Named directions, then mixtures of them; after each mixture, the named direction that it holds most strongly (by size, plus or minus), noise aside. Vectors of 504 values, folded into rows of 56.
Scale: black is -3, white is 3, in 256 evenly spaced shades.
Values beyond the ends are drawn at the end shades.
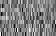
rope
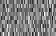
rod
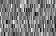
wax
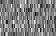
wax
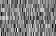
rope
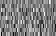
rope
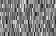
wax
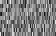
rod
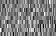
rod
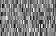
rope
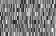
wax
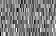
wax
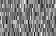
wax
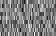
rope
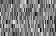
wax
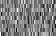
rod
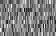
wax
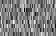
wax
